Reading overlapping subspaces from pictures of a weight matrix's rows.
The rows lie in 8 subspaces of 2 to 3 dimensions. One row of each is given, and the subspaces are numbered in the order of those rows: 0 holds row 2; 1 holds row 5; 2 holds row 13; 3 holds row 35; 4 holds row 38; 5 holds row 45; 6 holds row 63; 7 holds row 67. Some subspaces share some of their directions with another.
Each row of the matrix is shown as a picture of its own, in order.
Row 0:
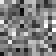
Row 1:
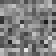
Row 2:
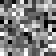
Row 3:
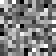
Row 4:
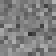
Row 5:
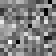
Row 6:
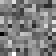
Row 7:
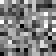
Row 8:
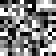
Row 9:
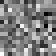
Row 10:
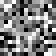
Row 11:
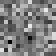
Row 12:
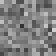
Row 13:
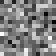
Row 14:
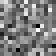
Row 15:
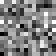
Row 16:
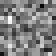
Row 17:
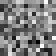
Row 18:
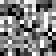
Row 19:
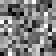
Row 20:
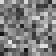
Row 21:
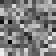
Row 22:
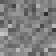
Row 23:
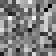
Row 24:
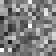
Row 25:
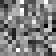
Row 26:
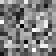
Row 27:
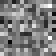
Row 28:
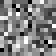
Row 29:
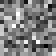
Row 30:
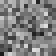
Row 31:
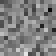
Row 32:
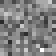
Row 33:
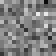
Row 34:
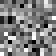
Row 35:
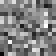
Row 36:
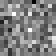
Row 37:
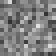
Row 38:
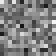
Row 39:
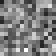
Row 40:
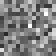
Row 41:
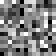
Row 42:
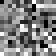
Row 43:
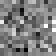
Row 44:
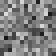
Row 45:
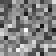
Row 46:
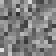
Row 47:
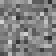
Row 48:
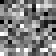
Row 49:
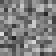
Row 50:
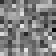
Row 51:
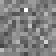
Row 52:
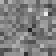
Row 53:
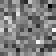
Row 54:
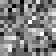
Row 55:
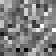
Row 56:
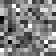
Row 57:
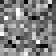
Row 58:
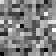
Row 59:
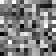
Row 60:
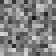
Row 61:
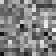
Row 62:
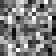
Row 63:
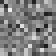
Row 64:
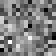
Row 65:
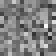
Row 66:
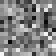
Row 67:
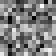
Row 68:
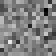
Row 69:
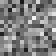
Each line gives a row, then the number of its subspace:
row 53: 2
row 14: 5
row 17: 7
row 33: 6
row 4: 5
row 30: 3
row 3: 4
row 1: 0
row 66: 4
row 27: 6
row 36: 4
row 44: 3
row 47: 1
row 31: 5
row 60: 2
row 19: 4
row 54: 3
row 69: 3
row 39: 0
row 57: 2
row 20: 2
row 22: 5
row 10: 0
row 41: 7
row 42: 4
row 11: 0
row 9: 6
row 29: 2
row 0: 7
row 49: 3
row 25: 7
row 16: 7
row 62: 7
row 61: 4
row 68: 1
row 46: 1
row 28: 1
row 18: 4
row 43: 7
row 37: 2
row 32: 1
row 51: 0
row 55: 5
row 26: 2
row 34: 3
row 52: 3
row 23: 4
